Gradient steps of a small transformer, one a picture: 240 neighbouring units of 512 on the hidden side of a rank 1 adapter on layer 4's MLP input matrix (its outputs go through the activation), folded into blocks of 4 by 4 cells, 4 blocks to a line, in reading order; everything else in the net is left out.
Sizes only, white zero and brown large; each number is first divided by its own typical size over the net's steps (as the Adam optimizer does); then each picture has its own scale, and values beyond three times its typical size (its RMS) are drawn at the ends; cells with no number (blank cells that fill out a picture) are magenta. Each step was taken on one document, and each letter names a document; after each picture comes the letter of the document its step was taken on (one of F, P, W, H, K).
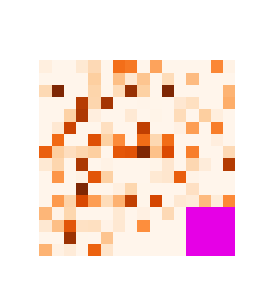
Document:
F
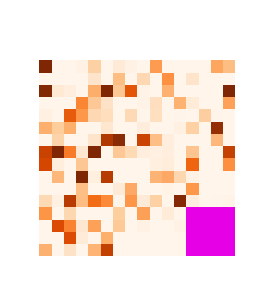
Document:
F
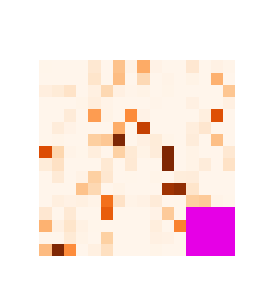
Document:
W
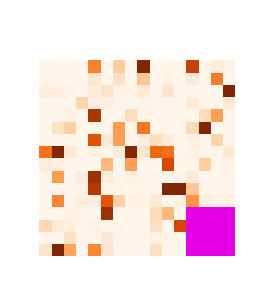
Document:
W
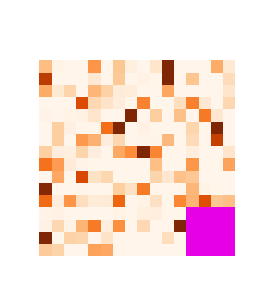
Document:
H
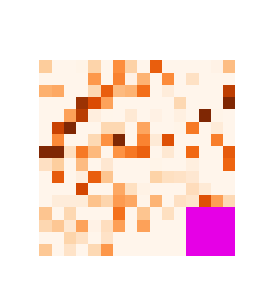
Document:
F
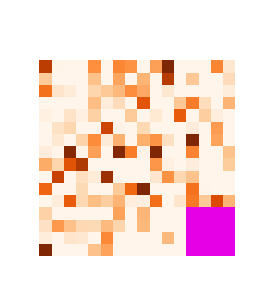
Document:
H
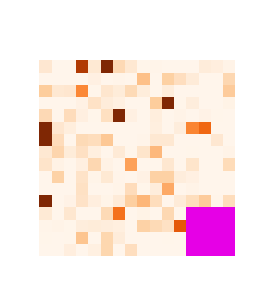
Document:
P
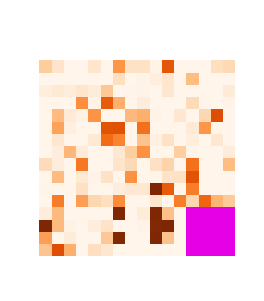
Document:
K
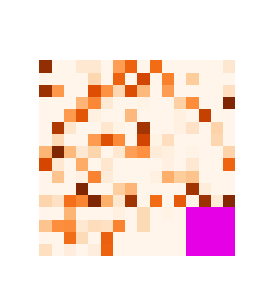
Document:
F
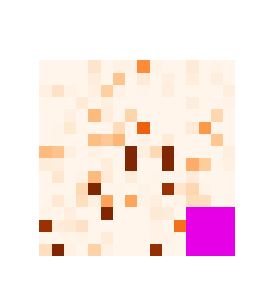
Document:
W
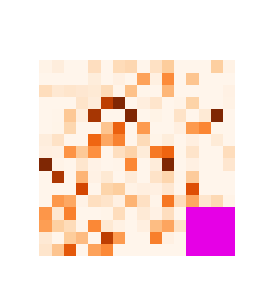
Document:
K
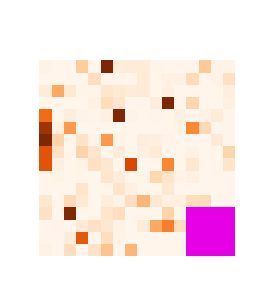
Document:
P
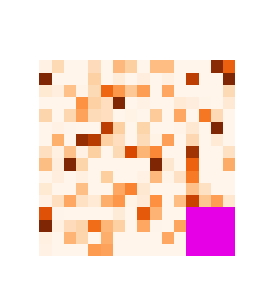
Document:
H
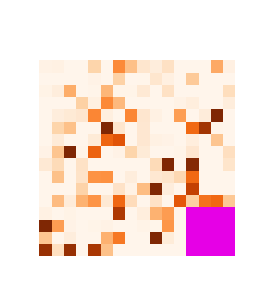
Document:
K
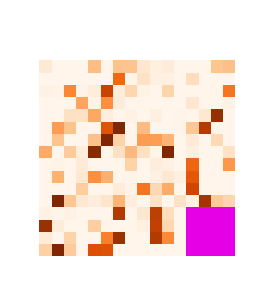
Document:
K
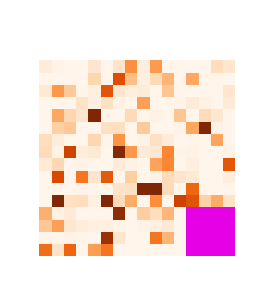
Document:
K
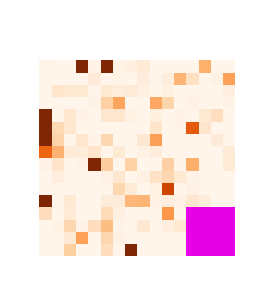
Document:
P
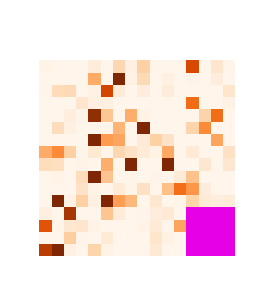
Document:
W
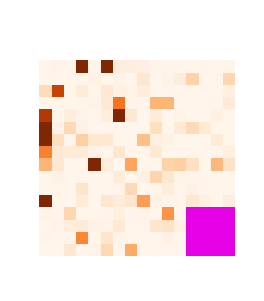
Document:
P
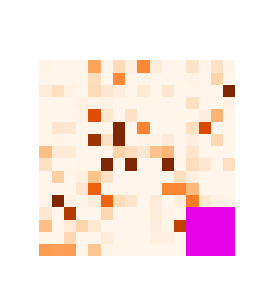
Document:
W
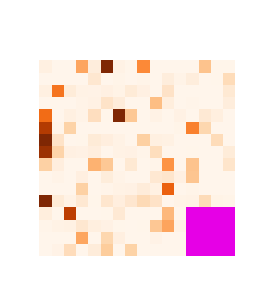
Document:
P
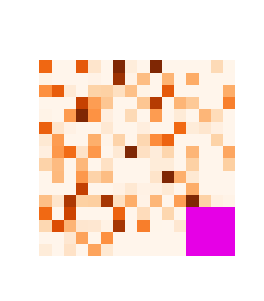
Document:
F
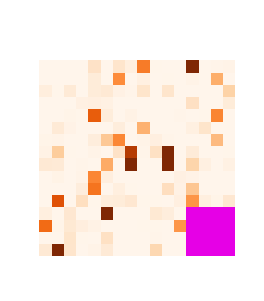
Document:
W
